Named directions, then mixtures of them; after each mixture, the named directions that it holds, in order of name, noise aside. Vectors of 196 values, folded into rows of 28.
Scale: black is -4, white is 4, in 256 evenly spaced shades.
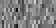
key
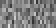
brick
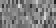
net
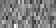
brick, key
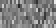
net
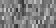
key, net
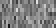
brick, key, net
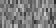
brick, key, net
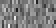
brick, key, net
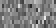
key, net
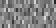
brick, key, net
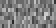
brick, key, net
